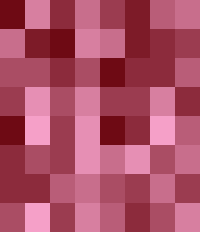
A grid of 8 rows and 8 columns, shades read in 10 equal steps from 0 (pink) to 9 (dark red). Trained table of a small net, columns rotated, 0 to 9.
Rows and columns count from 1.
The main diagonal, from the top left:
9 8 7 2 9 1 3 2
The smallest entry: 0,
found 3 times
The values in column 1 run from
3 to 9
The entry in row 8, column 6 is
7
